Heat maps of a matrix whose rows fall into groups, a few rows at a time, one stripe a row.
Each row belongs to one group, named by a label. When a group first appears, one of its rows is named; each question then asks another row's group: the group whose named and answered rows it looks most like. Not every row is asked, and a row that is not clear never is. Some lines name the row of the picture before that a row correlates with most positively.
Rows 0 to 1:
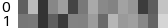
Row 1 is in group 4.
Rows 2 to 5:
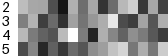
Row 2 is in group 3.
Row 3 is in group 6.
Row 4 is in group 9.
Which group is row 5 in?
4
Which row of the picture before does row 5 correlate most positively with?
1
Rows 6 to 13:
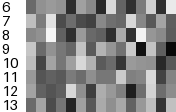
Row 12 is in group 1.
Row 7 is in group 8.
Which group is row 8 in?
3
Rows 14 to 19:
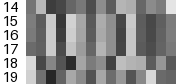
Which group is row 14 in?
4
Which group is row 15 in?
8
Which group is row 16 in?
8
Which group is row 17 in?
8
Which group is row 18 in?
3
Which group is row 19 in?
1
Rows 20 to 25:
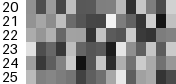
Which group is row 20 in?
1
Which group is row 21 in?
6
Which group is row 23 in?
1
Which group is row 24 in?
1
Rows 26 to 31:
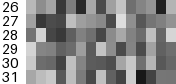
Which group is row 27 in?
1
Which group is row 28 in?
4
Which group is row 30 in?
1
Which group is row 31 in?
8
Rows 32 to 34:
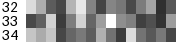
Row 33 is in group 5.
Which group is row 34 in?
8
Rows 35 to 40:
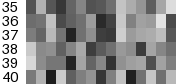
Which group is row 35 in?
4
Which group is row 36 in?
3
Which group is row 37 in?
3
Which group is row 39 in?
3
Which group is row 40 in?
6
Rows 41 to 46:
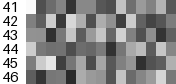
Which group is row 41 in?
3
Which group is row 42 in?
8
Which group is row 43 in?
1
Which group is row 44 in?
3
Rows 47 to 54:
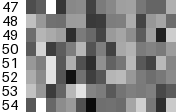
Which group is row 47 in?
5
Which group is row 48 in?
9
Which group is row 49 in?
6
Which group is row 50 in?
4
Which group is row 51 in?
8
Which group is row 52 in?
5
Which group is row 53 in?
9
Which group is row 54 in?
4
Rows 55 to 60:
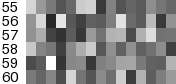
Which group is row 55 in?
9
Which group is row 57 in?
6
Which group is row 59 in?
5
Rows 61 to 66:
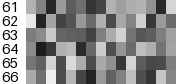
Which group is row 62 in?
3
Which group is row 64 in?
1
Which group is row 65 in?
8
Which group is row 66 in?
8
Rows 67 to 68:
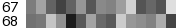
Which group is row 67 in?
4
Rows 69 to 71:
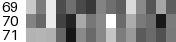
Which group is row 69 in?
8
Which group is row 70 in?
5
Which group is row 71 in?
5
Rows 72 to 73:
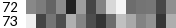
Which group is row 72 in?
6
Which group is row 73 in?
1
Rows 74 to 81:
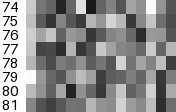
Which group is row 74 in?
9
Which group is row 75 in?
6
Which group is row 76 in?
9
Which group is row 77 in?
1
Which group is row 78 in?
3
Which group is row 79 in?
9
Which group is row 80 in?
6
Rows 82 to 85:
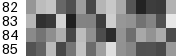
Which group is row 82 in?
5
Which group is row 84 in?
3
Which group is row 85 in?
5
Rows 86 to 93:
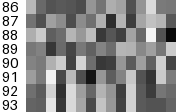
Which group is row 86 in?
6
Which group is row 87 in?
3
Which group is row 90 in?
3
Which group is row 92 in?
8
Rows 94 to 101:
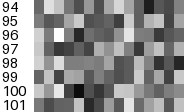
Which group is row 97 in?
6
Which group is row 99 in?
4
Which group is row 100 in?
5
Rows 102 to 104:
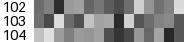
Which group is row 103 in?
3
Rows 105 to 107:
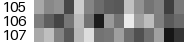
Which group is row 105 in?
1
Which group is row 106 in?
1
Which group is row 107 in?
9
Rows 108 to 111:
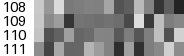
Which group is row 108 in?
8
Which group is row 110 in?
6
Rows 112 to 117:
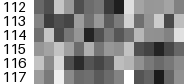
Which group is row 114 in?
4
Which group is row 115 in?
5
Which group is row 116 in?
5
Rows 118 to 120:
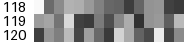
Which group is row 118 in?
9
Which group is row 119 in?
6
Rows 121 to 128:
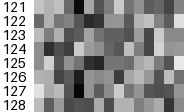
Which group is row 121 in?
5
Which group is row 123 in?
9
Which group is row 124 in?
1
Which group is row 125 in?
4
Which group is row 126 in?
3
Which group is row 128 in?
6
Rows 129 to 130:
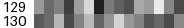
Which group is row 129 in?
9
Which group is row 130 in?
5
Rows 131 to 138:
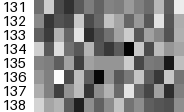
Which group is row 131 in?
4
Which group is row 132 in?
1
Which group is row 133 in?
1
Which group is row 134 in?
9
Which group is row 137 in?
1
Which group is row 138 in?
5
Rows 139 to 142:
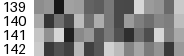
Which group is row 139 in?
4
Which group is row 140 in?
1
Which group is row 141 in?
9
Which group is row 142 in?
1
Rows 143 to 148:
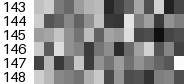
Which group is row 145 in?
5
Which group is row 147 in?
4
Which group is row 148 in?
9
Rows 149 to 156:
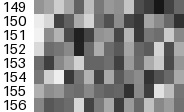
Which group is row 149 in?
5
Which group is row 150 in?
9
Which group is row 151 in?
3
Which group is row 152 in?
6
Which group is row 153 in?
1
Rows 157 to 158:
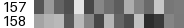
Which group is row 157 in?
1
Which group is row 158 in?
8
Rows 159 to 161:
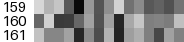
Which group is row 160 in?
4
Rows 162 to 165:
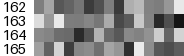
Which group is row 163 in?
8
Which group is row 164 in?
6
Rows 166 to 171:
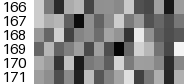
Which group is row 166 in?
1
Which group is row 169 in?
4
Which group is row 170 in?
6
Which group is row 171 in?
6
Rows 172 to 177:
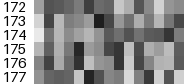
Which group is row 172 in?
6
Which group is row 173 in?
9
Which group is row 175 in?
3
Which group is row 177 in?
1
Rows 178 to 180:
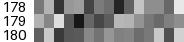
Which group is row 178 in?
4
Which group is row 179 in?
5
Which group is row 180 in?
4
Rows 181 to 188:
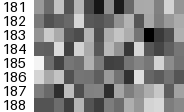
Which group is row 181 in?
8
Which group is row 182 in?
1
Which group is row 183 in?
5
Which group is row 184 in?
8
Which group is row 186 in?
8
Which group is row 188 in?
1
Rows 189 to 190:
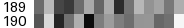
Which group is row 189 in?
4
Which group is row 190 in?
4
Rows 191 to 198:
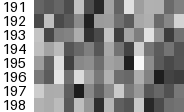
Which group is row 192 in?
4
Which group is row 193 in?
1
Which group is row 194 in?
8
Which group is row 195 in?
8
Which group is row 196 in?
8
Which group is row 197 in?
5
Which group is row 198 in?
8
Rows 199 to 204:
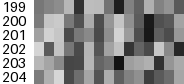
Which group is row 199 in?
3
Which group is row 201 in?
5
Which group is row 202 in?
9
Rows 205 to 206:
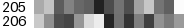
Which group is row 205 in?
4
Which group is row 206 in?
9
